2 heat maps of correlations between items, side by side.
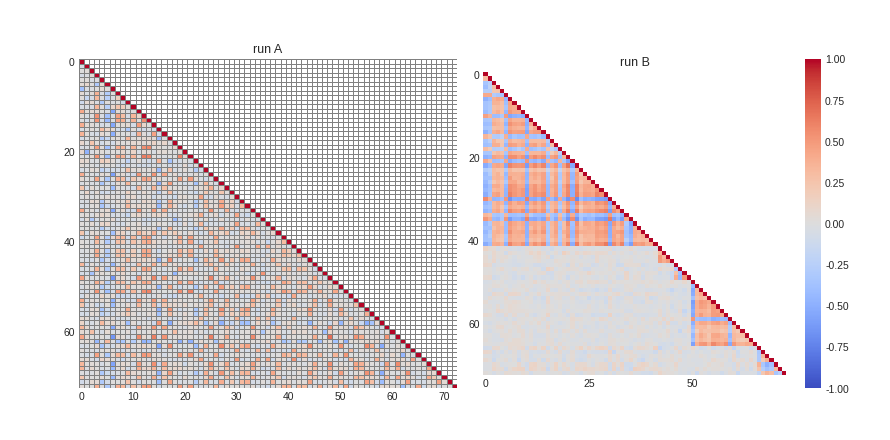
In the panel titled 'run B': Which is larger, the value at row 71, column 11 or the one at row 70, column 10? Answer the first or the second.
the first
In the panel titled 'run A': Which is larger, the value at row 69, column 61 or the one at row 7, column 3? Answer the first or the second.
the second
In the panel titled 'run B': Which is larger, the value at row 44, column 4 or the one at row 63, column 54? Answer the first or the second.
the second
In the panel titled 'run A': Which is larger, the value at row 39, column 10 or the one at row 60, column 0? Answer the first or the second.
the first
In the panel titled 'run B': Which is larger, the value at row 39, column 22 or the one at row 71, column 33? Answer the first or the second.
the first
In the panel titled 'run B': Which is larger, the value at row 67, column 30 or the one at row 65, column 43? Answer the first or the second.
the first
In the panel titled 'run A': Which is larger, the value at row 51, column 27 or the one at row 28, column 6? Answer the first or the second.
the first
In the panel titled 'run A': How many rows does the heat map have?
73
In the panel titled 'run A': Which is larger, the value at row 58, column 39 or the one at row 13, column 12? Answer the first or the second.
the second
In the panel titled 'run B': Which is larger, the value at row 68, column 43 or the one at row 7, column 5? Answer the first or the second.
the first
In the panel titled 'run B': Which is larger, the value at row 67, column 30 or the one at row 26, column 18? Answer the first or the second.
the first
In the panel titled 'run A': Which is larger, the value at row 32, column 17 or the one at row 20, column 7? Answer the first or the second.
the first
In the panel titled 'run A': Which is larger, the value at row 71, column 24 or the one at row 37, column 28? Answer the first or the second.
the first
